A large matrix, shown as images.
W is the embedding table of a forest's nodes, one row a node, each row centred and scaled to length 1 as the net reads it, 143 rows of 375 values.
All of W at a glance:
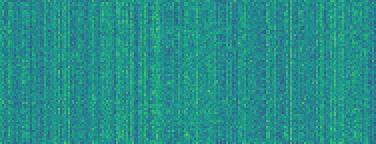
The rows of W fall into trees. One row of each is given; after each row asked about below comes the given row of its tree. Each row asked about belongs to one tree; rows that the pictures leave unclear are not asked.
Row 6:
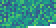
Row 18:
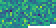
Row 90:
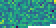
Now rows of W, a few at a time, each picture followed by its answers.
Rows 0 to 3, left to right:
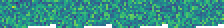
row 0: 90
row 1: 90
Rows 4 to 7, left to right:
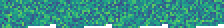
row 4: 6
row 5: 6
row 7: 90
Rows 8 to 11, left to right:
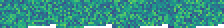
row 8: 90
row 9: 6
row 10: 6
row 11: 6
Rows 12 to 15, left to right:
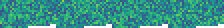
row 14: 6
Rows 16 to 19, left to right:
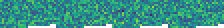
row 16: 90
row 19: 6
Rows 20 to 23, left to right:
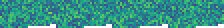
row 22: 6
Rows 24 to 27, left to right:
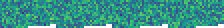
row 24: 90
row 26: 90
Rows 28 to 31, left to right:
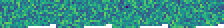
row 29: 90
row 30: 6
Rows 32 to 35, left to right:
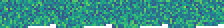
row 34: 90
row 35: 90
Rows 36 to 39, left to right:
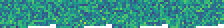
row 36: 90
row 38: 90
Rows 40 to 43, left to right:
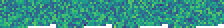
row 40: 6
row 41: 6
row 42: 6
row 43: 6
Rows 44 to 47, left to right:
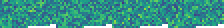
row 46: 18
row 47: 6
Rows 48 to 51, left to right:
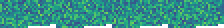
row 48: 90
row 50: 90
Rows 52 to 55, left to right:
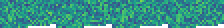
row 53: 90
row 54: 6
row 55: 6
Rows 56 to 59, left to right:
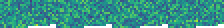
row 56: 90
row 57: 6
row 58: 6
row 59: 90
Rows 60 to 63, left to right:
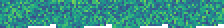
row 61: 6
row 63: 90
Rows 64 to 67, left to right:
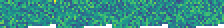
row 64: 90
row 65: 6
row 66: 6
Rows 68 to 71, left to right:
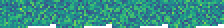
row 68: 6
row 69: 90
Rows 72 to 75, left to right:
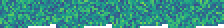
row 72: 6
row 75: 6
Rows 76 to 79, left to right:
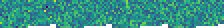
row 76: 6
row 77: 6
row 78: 90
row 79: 6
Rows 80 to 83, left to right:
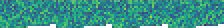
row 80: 6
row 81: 6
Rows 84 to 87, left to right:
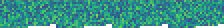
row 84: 6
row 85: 90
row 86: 6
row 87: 6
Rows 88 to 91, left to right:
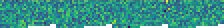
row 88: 90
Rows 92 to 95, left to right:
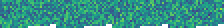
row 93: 6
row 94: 6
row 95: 90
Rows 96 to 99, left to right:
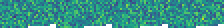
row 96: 90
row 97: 6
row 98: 90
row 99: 90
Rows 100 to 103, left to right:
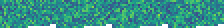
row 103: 6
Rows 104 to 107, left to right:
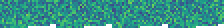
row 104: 90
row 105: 90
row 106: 6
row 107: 90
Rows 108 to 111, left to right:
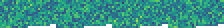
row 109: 6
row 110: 18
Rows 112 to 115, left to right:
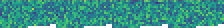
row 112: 6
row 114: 90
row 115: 6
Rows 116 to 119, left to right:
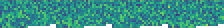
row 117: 90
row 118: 6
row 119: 90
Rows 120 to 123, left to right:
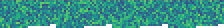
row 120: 6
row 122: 6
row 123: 90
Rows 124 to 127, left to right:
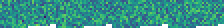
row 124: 90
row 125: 6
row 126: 6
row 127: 6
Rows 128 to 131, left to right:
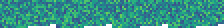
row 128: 90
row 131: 6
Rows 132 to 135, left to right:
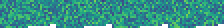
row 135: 6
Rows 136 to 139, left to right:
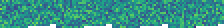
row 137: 6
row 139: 90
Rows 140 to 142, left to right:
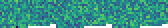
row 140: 90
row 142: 90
